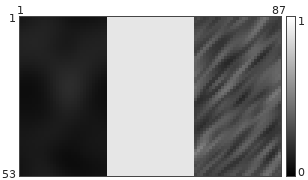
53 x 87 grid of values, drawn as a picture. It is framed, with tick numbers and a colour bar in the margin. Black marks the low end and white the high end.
The table splits into one row of 3 panels. Panel 1,1: very low, smooth, faint in contrast. Panel 1,2: very high, flat. Panel 1,3: low, slanting up to the right.
